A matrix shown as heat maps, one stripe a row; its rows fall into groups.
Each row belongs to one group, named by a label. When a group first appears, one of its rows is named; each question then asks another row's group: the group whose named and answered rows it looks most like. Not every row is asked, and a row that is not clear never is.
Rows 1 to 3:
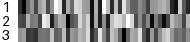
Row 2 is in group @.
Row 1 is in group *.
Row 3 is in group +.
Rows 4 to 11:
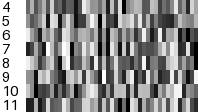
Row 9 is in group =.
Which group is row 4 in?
@
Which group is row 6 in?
*
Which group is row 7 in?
*
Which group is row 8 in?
*
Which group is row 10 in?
+
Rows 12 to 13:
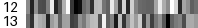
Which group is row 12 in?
*
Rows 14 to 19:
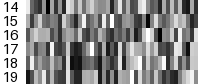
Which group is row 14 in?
+
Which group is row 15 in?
*
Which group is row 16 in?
=
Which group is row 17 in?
@
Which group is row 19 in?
@
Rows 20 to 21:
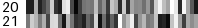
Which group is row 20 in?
*
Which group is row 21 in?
@
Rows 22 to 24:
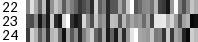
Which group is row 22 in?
@
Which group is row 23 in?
*
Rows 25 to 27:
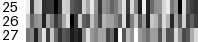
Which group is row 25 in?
*
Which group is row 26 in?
*
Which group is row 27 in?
@
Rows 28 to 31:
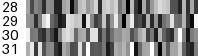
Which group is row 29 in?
=
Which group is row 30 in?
+
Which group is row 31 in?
=
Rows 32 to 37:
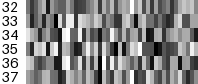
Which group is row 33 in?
+
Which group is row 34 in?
*
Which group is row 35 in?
@
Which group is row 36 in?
*
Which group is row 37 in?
=
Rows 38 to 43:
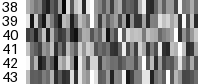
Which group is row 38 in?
+
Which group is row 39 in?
*
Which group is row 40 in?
@
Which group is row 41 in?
+
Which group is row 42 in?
+
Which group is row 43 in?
+
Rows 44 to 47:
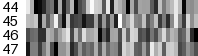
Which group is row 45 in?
@
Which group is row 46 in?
*
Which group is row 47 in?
*
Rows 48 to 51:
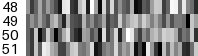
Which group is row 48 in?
*
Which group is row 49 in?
@
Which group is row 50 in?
*
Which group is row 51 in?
=
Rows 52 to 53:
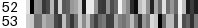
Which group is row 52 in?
+
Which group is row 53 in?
=
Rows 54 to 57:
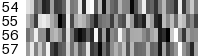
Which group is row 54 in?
+
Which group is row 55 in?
=
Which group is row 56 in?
@
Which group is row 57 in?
=
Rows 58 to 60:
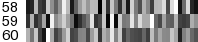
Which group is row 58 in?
*
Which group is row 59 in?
@
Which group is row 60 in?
*
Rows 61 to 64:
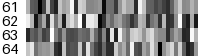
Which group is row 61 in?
+
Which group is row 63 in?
@
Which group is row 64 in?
=
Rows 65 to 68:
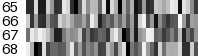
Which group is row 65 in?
*
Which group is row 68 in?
+
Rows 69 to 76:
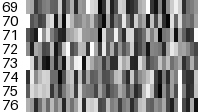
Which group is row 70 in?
+
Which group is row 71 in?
=
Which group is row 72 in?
*
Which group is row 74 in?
=
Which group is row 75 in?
=
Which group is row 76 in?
+
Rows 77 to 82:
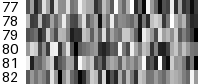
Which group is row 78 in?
*
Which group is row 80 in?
@
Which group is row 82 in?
@
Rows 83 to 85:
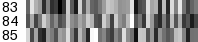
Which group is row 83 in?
=
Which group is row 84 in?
=
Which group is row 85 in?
+
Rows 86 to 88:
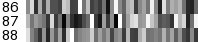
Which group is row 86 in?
=
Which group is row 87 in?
@
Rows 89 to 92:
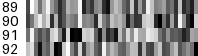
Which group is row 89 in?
=
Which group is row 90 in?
=
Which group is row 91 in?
@
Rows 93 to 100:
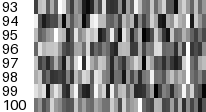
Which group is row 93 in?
@
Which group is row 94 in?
+
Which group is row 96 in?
=
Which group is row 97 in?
+
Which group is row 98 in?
+
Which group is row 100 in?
=
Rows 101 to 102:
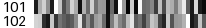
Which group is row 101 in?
*
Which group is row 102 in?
+
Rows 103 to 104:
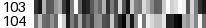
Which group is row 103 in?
*
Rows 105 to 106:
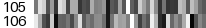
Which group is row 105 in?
@
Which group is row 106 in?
+
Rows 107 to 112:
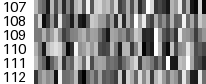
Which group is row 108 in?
@
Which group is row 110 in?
=
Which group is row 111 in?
+
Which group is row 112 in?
@
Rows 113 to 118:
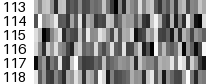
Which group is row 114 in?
=
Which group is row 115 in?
+
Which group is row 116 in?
=
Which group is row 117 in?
*
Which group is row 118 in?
+
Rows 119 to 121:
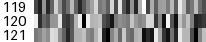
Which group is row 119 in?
*
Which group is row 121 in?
=
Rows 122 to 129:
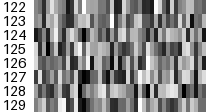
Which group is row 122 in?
=
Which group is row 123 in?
=
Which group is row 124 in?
*
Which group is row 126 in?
+
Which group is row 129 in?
@
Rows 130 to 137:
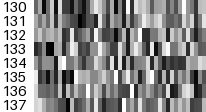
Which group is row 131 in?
@
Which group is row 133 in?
*
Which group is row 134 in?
@
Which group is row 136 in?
+
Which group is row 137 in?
=
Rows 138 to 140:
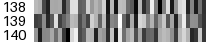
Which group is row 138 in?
*
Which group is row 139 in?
*
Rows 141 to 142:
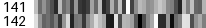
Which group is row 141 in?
@
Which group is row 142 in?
+
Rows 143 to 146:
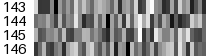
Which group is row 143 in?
+
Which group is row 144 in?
@
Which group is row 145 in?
=
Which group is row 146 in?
*
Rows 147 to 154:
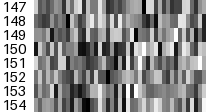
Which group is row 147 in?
+
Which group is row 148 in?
*
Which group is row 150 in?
@
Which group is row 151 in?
@
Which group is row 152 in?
=
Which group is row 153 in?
@
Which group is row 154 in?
@
